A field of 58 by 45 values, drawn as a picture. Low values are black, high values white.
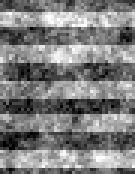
Stripes running across repeat 5 times from top to bottom. The ninth with the highest average is the top middle. The grain runs across in streaks.
